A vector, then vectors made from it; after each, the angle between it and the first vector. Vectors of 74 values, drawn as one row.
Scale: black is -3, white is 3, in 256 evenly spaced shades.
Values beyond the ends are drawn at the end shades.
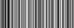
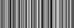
orthogonal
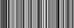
partly aligned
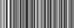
nearly opposite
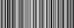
partly aligned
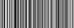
orthogonal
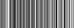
partly opposed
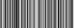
orthogonal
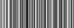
nearly opposite
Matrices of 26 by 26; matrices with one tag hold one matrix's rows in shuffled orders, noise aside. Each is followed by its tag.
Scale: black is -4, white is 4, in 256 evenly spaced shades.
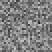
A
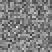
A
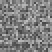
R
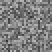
A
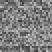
R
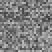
R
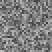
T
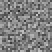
A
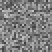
T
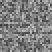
R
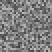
T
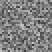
A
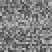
R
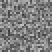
A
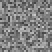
A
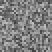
T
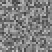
T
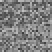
R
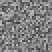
T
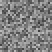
A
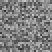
R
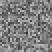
A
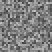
A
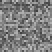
R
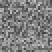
A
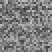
R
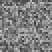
R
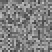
A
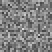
A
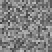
A
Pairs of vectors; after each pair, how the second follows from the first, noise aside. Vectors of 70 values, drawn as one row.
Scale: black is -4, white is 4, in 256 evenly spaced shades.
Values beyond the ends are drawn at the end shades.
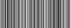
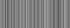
shrunk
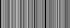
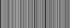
shrunk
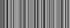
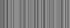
shrunk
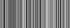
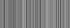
shrunk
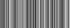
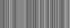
shrunk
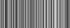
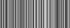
wrapped around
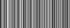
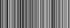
sign-scrambled
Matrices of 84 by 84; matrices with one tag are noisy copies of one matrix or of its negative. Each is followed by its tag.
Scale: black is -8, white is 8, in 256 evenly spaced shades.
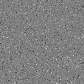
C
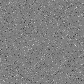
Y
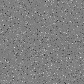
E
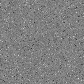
Y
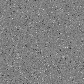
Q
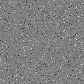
Y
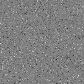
C
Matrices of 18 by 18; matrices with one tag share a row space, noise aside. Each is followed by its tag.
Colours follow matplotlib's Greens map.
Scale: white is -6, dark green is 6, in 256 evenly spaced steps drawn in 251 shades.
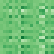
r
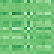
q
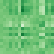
r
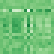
q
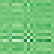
q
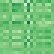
q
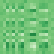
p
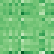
r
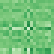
q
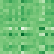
r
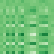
p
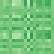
q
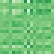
q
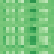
p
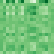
p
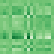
q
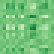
p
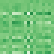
q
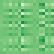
r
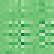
r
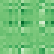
r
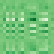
p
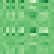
p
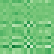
q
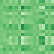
r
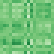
q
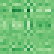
q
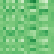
p
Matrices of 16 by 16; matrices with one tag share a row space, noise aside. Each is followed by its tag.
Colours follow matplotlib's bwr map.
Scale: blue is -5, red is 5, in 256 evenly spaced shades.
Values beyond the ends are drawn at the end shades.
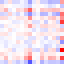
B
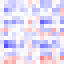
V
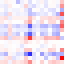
B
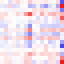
B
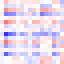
V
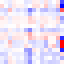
B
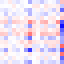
B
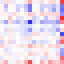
B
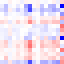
B
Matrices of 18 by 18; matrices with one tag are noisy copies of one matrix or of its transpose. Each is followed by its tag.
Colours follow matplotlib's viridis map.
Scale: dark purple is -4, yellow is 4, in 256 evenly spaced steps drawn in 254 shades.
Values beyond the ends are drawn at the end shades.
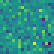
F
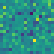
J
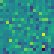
F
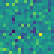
J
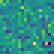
F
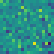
F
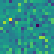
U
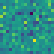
J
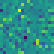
U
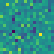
J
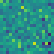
F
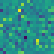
U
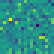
U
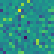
U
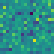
J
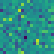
U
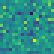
J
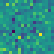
J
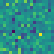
J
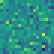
F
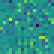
U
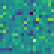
J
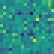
J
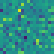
U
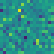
U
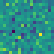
J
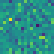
U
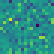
U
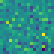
F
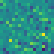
F
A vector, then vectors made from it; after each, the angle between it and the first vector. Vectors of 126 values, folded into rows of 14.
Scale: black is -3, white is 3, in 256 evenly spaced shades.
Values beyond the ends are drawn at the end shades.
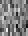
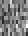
nearly opposite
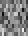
orthogonal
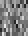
partly aligned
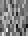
nearly parallel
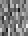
nearly opposite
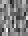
partly aligned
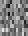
orthogonal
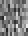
nearly opposite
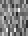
nearly parallel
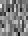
orthogonal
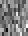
nearly opposite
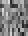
partly aligned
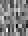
nearly parallel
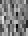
nearly parallel
